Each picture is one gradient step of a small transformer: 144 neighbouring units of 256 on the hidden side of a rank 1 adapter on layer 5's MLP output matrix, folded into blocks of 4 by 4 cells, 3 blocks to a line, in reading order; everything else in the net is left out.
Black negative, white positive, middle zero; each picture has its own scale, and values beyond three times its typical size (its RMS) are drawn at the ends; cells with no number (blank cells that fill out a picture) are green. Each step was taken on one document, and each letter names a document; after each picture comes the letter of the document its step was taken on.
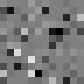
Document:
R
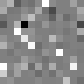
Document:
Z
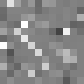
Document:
Z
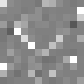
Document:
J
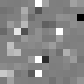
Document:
R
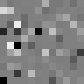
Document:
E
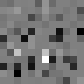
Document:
J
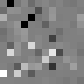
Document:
Z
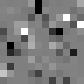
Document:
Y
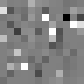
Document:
Y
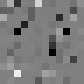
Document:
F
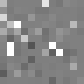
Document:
E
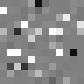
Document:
Y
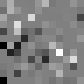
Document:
J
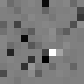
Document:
Z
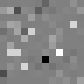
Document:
E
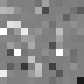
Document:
E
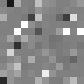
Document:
F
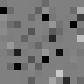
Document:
E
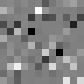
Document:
J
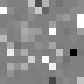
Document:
Y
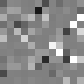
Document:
J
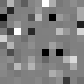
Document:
J
